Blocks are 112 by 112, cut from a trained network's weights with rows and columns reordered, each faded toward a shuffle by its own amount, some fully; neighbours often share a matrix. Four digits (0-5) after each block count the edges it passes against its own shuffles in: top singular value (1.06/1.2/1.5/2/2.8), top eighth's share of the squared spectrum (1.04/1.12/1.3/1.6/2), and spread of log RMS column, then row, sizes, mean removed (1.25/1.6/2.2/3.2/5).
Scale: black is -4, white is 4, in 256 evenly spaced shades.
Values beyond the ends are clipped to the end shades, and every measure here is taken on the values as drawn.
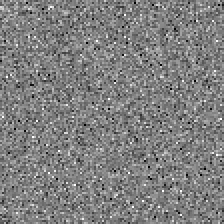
0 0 0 0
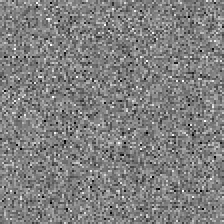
1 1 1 1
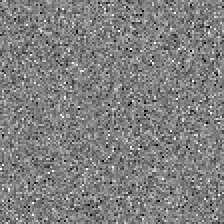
0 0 0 0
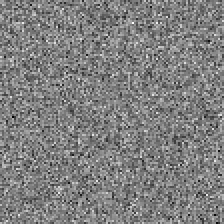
1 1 0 0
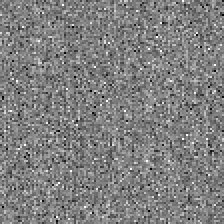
2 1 0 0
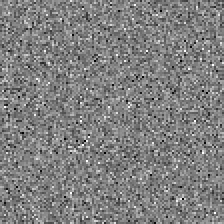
1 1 0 1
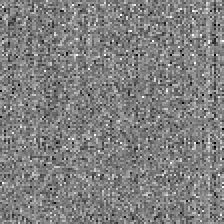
3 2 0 2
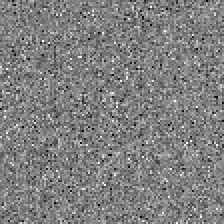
1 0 0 0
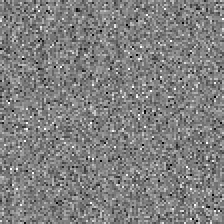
0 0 0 0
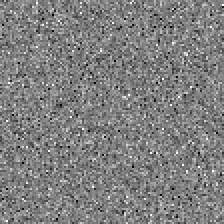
0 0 0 0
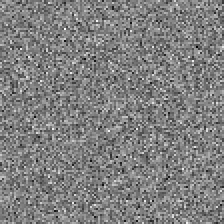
0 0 0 0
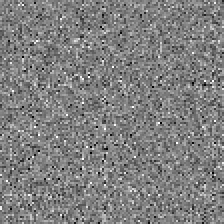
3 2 2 1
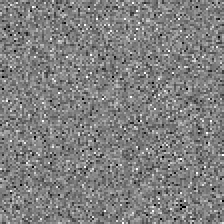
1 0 0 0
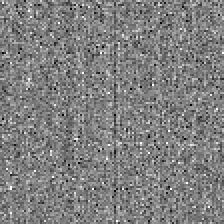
3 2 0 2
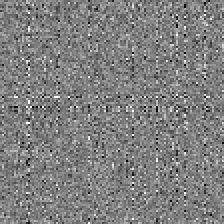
4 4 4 2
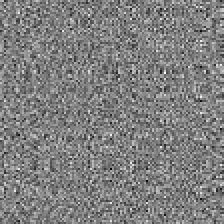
4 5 3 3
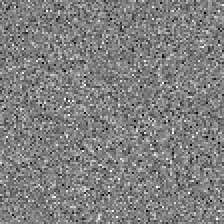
0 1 0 0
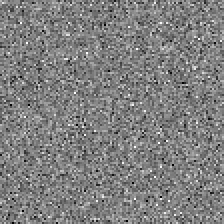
1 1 0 1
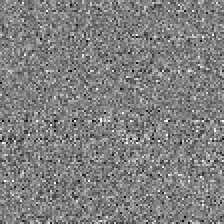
2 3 1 3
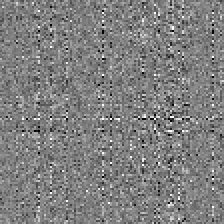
4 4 4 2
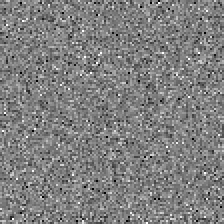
2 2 0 1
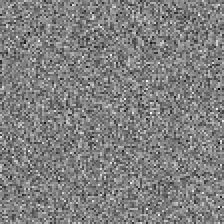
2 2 0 0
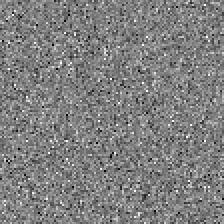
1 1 0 0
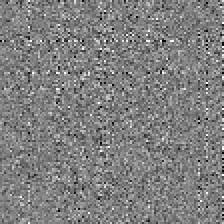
4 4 3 2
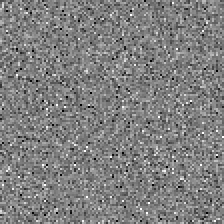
1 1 1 0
